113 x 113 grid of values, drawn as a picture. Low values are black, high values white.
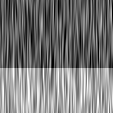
Grain: streaks running down. Average level on the scale: 50%. Seam: horizontal, 60% of the way down, the bottom part higher.
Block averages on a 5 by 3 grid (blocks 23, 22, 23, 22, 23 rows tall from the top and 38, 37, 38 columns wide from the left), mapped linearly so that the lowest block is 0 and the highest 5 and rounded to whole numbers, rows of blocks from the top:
001 / 001 / 000 / 555 / 555
